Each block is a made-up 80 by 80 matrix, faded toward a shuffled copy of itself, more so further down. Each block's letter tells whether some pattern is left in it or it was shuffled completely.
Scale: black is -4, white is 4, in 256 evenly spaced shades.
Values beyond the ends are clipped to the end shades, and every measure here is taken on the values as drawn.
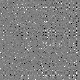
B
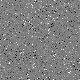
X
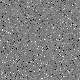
X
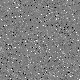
X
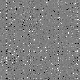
B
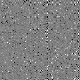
B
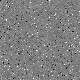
X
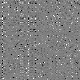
B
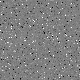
X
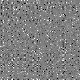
B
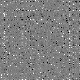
B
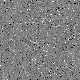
X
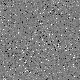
X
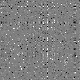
B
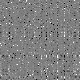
B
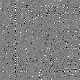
B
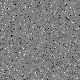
X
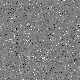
X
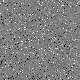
X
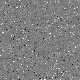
X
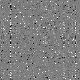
B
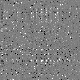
B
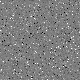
X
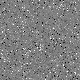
X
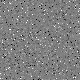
X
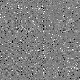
B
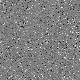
X
